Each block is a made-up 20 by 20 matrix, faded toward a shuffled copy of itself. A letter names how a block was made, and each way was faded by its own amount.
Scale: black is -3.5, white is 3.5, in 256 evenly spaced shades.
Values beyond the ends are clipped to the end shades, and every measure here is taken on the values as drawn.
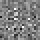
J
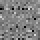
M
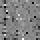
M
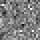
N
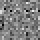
J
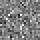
N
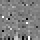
M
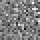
N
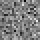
N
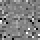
M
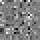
M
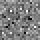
N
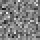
N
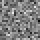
N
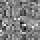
J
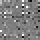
M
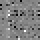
M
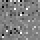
M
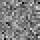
N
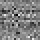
J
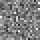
N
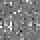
M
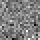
N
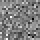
N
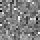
N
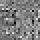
J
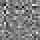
J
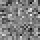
J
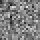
N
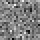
N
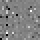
M
